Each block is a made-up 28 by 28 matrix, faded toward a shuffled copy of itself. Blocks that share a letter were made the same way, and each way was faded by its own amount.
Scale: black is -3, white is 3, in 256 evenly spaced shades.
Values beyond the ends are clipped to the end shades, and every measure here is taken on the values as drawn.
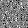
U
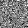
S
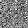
S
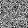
S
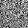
S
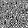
U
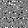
U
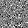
U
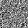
S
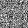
S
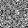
S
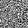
S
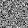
S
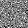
U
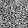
S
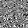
U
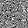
U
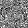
S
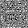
U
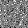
U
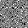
U
